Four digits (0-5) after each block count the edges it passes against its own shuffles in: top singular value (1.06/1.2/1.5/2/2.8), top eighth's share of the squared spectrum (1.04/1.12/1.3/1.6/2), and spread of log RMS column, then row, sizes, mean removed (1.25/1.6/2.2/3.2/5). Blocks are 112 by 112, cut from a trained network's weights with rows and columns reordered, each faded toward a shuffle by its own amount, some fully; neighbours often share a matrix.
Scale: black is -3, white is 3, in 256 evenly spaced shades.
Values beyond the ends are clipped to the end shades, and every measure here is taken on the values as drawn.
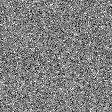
2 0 0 0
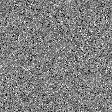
2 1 0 0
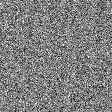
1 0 0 0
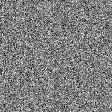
2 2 0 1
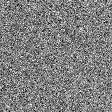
0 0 0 0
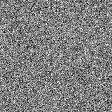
0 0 0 0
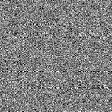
4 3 1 2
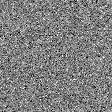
2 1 0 0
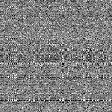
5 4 2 3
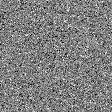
0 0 0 0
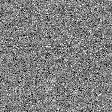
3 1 0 0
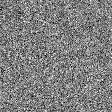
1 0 0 0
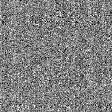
3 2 0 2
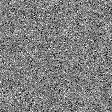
0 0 0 0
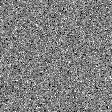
1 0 0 0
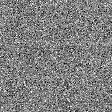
2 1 0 0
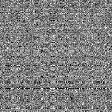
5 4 2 3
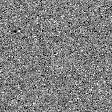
2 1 0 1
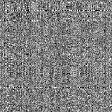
3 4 2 3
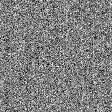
2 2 0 0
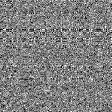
4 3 1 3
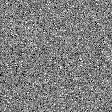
2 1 0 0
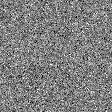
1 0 0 0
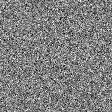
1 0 0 0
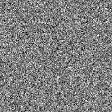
3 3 1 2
